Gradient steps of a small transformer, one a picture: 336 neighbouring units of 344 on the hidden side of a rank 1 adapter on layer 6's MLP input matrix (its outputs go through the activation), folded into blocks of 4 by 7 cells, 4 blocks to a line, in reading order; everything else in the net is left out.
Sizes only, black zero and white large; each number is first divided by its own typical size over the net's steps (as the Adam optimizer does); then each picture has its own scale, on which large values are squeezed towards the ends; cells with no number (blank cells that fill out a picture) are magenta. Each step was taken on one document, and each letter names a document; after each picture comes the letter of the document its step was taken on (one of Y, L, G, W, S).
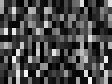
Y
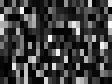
Y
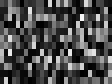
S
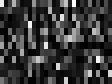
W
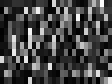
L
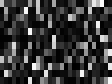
L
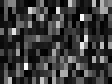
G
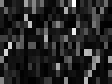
W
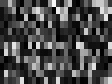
L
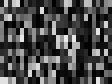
S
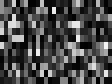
Y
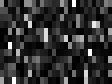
W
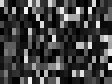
L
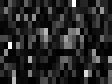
W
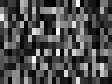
Y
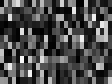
S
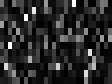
W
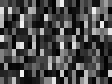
S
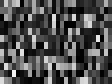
S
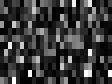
W
